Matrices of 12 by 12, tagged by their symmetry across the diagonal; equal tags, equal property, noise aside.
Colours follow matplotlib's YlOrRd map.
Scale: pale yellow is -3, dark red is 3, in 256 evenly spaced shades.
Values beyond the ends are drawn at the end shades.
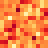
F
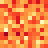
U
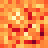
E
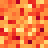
E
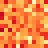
U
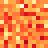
U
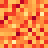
E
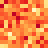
E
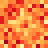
E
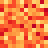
U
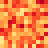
F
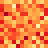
F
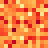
F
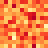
U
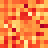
F
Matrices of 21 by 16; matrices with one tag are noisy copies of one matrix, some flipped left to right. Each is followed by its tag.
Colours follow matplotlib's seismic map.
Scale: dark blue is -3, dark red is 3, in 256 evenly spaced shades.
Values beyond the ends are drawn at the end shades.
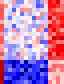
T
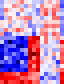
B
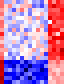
T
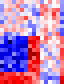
B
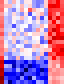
T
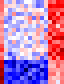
T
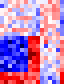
B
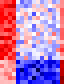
T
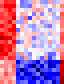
T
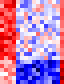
T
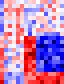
B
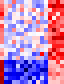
T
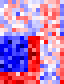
B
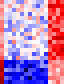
T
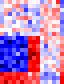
B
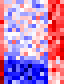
T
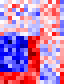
B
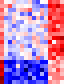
T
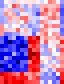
B
